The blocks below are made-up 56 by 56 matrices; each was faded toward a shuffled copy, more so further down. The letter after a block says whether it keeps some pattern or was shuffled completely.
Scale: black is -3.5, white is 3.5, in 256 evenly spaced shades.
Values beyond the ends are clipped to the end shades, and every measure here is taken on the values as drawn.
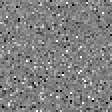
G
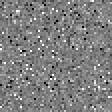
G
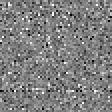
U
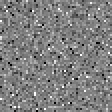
G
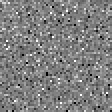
G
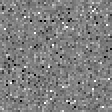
G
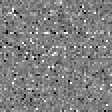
U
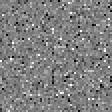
G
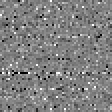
U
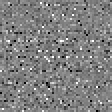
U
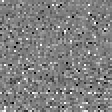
U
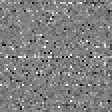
U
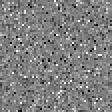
G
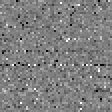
U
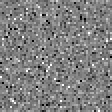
G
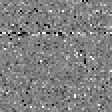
U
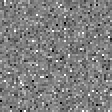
G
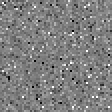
G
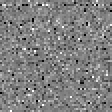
U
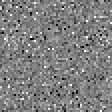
G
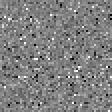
U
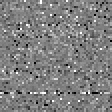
U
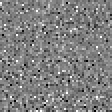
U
